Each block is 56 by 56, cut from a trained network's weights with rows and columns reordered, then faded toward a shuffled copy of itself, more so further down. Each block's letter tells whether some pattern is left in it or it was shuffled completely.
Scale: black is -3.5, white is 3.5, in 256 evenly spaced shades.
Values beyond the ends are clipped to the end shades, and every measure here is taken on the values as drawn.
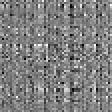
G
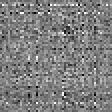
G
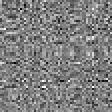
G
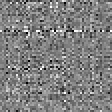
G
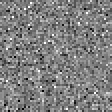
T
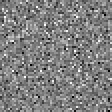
T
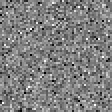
T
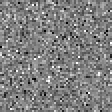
T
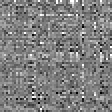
G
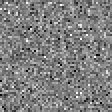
T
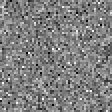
T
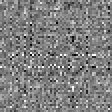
G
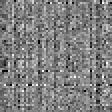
G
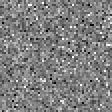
T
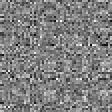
G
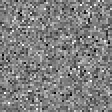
T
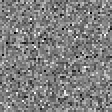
T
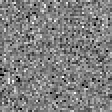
T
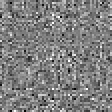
G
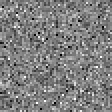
T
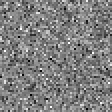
T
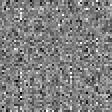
G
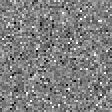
T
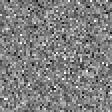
T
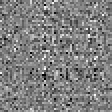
G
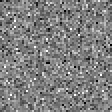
T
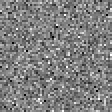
T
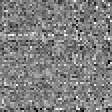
G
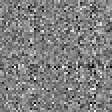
G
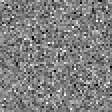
T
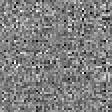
G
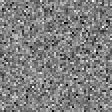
T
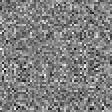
G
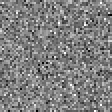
T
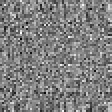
G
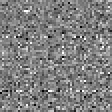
G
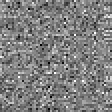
G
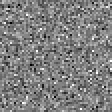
T
